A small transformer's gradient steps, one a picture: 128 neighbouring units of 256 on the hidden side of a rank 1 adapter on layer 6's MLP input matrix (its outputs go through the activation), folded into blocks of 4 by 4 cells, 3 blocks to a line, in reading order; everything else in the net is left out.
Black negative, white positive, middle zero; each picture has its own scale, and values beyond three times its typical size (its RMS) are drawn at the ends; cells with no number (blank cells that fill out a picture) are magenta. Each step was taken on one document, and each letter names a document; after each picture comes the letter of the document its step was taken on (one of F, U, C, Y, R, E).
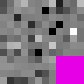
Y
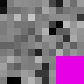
Y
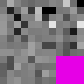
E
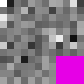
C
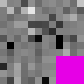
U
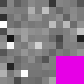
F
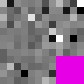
C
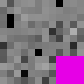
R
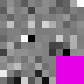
U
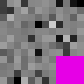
U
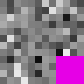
E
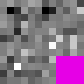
E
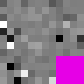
F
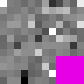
Y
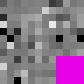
F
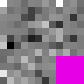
U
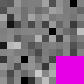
R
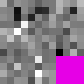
E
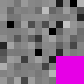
R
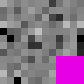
F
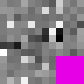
Y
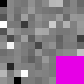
F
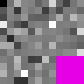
F
